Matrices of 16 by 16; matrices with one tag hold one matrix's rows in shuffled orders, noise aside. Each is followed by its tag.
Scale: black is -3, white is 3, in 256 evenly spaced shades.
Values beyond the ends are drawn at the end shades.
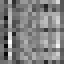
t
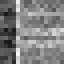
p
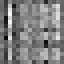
t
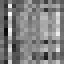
t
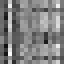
t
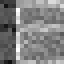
p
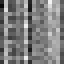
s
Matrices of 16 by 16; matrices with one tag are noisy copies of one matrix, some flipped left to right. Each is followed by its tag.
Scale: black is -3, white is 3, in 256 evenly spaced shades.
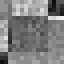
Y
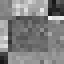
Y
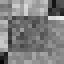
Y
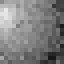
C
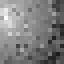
C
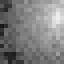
C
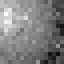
C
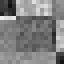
Y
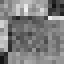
Y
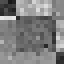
Y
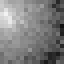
C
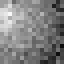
C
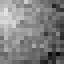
C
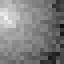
C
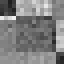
Y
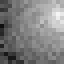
C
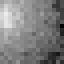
C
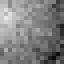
C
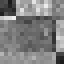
Y
